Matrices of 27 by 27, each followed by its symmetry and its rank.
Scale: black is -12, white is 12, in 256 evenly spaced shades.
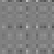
neither, rank one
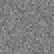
neither, full rank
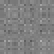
symmetric, rank two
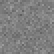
neither, full rank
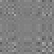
symmetric, rank two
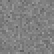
neither, full rank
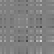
symmetric, rank one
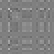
symmetric, rank two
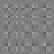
symmetric, rank two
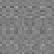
neither, rank three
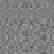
neither, rank three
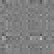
neither, rank three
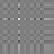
symmetric, rank one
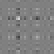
symmetric, rank one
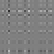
neither, rank one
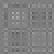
symmetric, rank two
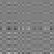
neither, rank one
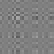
symmetric, rank one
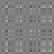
symmetric, rank one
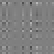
neither, rank one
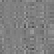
neither, rank three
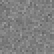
neither, full rank
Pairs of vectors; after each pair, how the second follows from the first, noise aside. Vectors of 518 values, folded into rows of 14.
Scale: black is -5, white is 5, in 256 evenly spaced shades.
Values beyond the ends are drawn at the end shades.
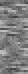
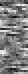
scaled up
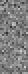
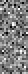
scaled up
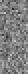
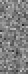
wrapped around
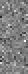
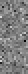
negated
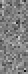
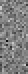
wrapped around
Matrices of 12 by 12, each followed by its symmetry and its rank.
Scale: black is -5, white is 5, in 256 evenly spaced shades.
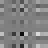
neither, rank one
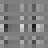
neither, rank one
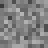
neither, full rank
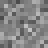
symmetric, full rank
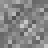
symmetric, full rank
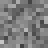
neither, full rank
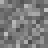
neither, full rank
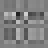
neither, rank one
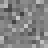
symmetric, full rank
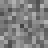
neither, full rank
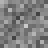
symmetric, full rank
